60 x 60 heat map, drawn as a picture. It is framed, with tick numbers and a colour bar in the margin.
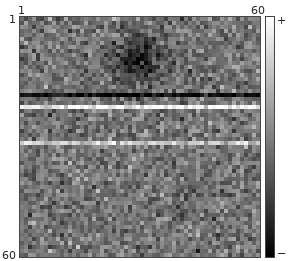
Rows 20, 23 and 32 stand out from the rest. The top middle is the ninth with the lowest average. A few values lie far out on both sides of the bulk. One dip sinks in the top middle.
